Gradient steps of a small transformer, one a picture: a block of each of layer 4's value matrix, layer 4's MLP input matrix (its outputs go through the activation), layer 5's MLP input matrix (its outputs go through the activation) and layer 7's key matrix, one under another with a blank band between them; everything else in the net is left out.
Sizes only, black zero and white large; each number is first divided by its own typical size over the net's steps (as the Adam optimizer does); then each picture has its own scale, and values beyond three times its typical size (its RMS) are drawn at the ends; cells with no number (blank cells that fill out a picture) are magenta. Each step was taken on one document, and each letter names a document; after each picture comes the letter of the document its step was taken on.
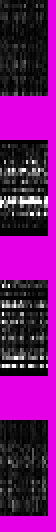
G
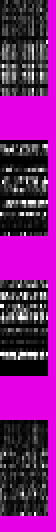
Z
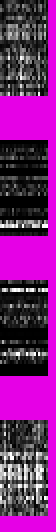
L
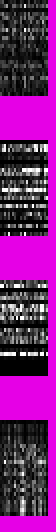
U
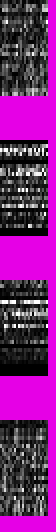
U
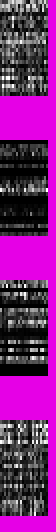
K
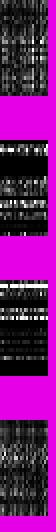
Z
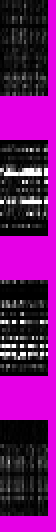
G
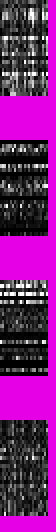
U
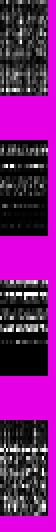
U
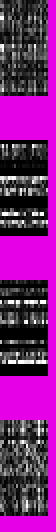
L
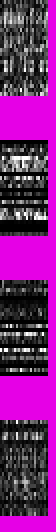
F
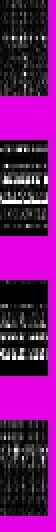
G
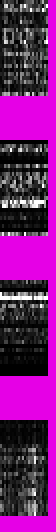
Z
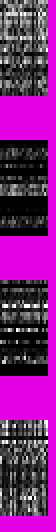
L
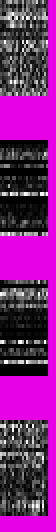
L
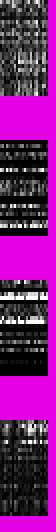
K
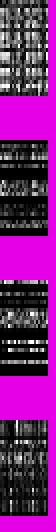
K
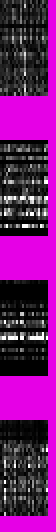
G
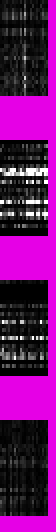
G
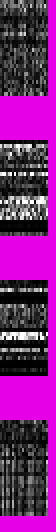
F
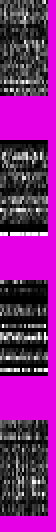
F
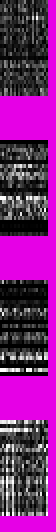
F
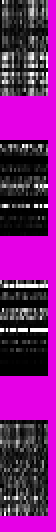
U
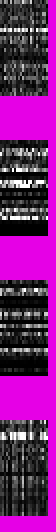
F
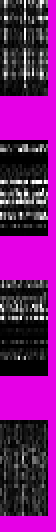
Z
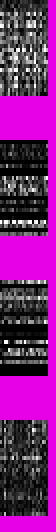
L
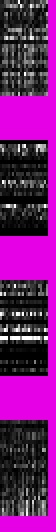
U
